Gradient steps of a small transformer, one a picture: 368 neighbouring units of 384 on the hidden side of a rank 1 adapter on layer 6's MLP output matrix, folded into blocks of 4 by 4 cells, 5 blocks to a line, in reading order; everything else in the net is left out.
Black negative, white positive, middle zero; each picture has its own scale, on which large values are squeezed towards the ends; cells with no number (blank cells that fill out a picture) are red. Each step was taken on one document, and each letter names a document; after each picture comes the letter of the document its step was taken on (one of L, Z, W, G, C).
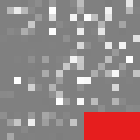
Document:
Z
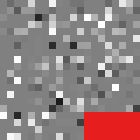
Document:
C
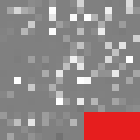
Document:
Z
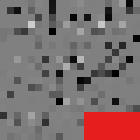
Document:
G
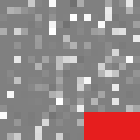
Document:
C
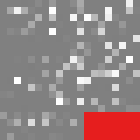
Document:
Z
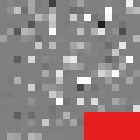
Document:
G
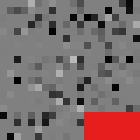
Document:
C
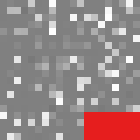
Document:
C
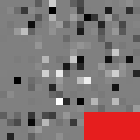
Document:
G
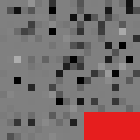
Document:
G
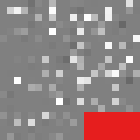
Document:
Z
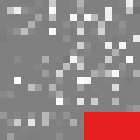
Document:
Z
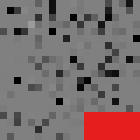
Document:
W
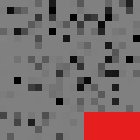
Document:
W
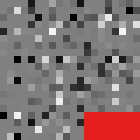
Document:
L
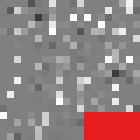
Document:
C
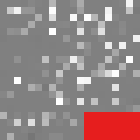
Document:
Z
